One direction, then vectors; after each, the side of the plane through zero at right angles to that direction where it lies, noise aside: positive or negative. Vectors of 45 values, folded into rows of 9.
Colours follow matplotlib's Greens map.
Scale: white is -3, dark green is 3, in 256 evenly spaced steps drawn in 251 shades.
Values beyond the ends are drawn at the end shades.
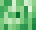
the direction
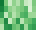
positive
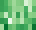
positive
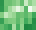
positive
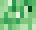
negative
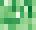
negative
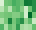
negative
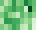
negative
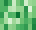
positive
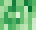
negative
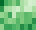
positive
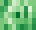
positive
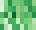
negative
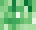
negative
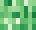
positive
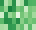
negative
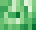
positive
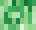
negative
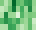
negative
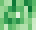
negative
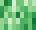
positive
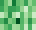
negative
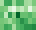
positive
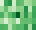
positive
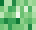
negative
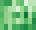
positive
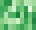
positive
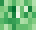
negative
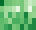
positive
